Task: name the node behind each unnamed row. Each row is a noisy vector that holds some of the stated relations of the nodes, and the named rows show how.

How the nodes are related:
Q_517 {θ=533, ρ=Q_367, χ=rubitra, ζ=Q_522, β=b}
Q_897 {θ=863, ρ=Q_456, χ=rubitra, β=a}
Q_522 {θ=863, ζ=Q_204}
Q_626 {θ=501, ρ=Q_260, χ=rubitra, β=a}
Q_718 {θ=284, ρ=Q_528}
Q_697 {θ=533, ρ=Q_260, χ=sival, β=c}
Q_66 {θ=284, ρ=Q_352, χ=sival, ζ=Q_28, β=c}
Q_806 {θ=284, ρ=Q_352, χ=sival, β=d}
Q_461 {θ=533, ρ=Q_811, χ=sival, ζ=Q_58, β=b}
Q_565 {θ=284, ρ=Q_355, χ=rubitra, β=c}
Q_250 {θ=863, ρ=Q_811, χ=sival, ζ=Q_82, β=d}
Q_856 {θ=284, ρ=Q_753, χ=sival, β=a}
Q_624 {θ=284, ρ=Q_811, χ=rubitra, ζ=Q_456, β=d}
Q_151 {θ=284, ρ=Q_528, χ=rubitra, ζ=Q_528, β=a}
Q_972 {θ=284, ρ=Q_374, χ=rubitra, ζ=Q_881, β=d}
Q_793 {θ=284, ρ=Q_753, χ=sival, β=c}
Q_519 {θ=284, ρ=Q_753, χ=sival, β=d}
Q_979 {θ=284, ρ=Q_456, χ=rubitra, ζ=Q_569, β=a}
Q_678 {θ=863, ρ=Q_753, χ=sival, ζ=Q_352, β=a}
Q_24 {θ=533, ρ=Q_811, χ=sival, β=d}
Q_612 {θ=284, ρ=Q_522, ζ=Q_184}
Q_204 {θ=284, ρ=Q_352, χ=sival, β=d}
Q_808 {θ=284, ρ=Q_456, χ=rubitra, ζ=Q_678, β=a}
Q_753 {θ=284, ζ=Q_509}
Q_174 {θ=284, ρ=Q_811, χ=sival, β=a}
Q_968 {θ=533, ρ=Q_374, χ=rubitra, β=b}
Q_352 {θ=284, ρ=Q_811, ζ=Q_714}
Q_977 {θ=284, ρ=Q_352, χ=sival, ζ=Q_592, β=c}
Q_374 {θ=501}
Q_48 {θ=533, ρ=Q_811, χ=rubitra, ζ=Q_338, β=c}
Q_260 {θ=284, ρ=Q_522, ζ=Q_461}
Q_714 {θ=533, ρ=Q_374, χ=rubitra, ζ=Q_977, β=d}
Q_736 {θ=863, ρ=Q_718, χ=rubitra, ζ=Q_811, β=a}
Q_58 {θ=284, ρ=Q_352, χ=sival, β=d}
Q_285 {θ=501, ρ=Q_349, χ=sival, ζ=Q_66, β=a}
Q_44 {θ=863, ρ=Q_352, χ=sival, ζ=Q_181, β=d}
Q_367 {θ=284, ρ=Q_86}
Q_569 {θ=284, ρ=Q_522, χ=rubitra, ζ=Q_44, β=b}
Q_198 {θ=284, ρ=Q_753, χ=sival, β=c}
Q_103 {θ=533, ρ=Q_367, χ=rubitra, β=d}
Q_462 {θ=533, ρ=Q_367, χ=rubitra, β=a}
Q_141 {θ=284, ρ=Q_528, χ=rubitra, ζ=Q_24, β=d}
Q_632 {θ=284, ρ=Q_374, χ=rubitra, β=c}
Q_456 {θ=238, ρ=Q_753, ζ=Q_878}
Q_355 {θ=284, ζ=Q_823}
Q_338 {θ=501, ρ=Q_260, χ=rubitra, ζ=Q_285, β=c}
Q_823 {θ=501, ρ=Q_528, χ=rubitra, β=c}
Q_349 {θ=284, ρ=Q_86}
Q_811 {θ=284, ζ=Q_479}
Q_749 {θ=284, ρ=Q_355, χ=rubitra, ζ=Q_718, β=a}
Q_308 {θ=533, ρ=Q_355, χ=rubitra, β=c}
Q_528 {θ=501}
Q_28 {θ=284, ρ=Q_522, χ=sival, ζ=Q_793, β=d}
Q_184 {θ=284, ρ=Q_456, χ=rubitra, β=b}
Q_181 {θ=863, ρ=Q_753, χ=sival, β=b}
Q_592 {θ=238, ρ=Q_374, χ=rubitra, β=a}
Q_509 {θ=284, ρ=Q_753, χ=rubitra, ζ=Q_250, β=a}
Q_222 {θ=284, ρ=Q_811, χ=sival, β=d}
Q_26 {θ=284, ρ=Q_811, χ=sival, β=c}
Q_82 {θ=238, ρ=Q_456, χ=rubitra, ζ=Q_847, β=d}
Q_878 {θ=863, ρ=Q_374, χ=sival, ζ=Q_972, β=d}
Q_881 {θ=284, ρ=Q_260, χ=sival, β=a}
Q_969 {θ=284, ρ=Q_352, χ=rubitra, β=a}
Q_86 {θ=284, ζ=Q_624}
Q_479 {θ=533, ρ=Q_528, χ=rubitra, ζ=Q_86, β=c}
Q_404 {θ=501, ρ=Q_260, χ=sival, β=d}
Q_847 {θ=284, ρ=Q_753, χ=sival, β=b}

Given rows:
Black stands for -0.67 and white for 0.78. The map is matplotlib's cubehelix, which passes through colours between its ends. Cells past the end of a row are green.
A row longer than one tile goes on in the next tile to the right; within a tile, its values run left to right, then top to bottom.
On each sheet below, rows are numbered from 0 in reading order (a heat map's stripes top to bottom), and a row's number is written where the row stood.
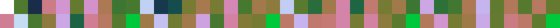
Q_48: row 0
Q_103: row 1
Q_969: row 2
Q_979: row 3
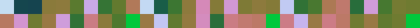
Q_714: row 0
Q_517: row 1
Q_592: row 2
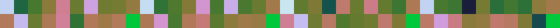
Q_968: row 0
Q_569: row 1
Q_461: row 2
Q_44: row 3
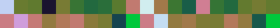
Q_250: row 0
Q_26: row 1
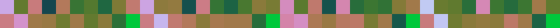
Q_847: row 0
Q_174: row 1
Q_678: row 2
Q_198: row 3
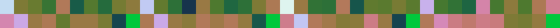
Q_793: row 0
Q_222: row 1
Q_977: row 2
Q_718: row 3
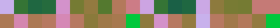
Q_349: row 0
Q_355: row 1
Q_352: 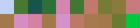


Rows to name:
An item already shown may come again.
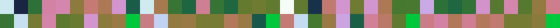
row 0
Q_479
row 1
Q_26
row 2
Q_48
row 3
Q_528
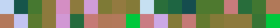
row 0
Q_517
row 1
Q_24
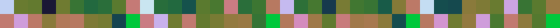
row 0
Q_250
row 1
Q_24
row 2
Q_28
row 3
Q_714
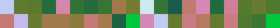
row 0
Q_198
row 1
Q_823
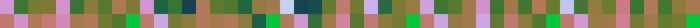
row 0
Q_897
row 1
Q_404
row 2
Q_82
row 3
Q_509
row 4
Q_184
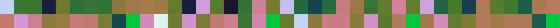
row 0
Q_44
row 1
Q_881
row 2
Q_624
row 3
Q_519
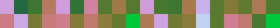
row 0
Q_626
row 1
Q_808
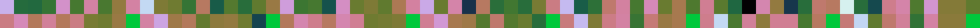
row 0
Q_528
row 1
Q_793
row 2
Q_522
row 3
Q_181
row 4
Q_462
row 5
Q_878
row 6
Q_308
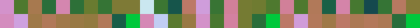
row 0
Q_285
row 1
Q_338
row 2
Q_856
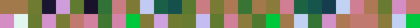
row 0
Q_881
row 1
Q_141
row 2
Q_456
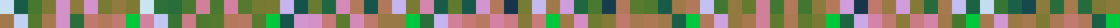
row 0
Q_517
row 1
Q_697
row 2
Q_811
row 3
Q_86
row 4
Q_519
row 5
Q_184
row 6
Q_736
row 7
Q_806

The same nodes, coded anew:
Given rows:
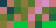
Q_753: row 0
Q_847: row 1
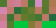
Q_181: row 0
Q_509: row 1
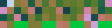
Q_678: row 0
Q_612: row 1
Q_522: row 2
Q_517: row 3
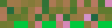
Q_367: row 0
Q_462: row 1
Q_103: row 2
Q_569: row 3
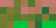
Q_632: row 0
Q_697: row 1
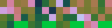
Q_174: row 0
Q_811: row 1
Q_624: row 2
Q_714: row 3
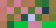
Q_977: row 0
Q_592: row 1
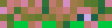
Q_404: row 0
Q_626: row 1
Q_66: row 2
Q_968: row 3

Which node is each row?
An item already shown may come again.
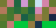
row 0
Q_979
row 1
Q_793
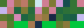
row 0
Q_285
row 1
Q_793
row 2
Q_479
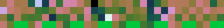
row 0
Q_250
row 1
Q_808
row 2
Q_519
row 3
Q_456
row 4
Q_718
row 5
Q_811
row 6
Q_44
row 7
Q_969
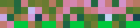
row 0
Q_968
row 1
Q_461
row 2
Q_847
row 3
Q_972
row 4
Q_856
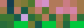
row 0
Q_86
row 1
Q_198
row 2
Q_222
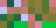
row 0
Q_878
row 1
Q_103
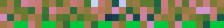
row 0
Q_569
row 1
Q_823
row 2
Q_697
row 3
Q_28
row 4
Q_678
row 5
Q_48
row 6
Q_141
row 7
Q_174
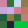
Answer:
Q_881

